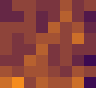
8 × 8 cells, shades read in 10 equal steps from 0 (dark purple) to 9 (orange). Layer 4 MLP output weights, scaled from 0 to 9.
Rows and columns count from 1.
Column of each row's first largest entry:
6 6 5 7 4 3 1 2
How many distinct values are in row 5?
3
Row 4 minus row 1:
2 -1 0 2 2 -1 4 -1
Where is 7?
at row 4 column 7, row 8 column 1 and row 8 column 7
